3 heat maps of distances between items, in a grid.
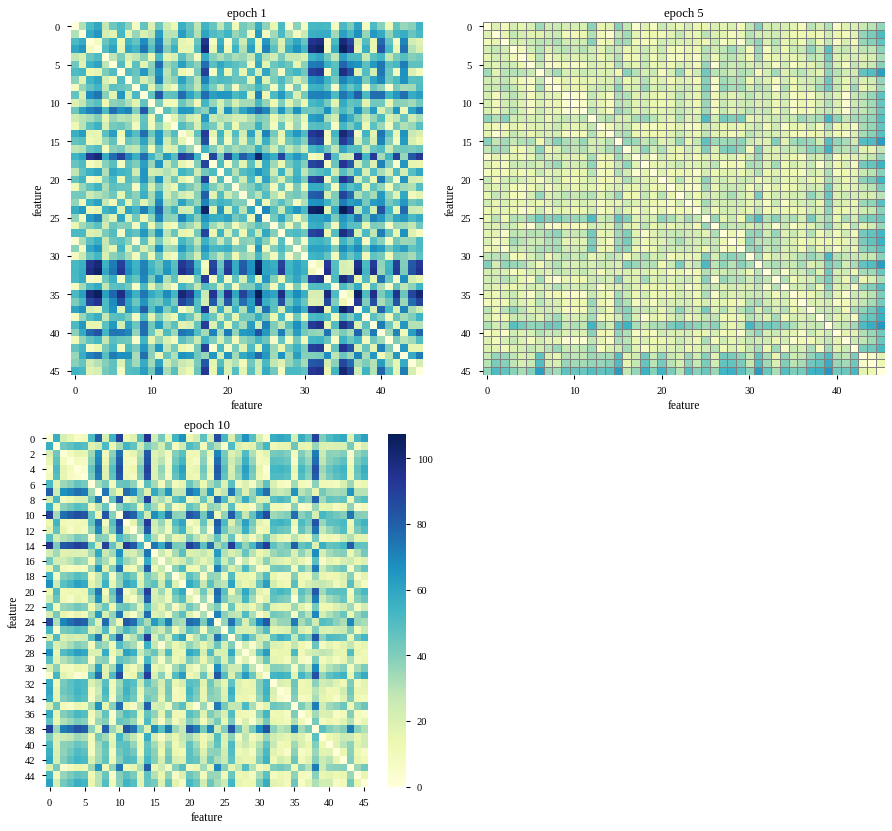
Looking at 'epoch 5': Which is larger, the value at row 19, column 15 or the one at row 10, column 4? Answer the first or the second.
the first
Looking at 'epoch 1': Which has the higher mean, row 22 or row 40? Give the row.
40
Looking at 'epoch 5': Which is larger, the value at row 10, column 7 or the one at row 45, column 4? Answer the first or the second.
the second
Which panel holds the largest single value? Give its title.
epoch 1
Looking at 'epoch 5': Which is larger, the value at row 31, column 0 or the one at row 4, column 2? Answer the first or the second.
the first
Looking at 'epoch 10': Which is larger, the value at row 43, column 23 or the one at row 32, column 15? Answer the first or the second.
the second
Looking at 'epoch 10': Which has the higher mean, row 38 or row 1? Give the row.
38
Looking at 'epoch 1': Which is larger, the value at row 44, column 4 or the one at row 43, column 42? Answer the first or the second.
the second
